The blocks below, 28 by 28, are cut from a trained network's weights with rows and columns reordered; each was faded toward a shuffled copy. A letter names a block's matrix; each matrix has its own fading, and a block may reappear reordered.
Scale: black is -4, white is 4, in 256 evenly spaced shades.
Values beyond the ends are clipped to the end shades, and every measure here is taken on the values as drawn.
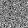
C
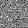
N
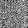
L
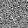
C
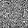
N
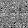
N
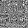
N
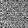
N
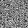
L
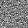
C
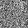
L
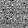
N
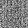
L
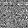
N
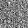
L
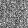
L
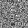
C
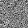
C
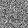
C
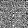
N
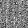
L
